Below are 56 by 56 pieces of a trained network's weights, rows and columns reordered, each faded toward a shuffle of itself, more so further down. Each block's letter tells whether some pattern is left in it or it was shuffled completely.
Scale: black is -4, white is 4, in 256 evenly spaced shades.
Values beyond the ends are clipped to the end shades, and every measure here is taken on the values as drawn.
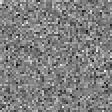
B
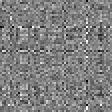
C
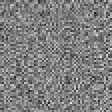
C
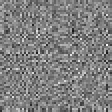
C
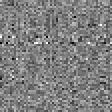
C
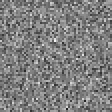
B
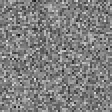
B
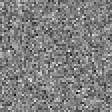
B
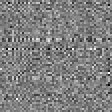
C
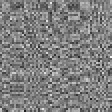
C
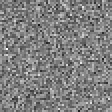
B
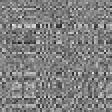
C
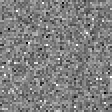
B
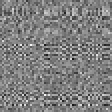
C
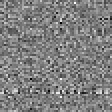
C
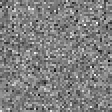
B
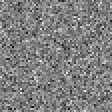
B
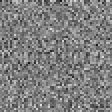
C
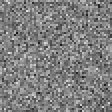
B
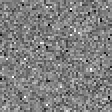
B
